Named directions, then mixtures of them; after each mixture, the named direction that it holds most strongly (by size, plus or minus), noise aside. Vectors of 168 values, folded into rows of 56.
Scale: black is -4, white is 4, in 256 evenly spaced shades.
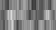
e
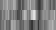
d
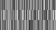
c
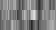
d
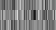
c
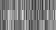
c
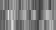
e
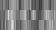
e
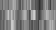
d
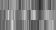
d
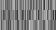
c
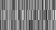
c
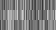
c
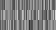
c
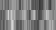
e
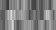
e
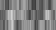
e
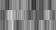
e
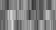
e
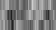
e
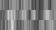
e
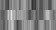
e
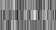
c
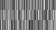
c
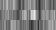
d
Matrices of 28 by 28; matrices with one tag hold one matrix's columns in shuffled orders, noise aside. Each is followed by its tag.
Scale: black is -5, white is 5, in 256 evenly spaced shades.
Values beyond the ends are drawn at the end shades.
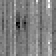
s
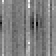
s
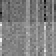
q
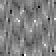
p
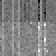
q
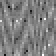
p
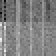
q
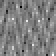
p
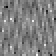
p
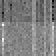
q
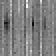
s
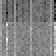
q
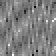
p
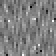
p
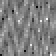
p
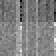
q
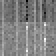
q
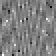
p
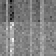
q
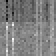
q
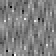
p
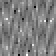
p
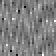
p
